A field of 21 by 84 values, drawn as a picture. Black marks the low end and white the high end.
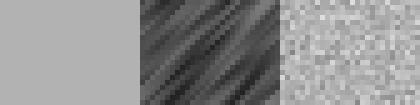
It is made of 1 by 3 panels. Panel 1,1: high, flat. Panel 1,2: low, slanting up to the right. Panel 1,3: high, fine-grained.
